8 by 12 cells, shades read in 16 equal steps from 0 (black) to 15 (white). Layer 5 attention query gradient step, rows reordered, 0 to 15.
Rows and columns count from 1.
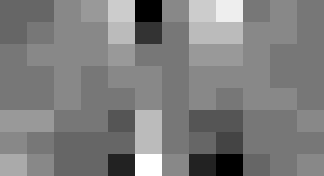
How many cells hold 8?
27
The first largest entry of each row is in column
9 5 5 3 3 6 6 6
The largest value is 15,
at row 8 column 6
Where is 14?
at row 1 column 9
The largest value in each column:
10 9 8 9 12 15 8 12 14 8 8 8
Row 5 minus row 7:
-1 0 2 1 1 -3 0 2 3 1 1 0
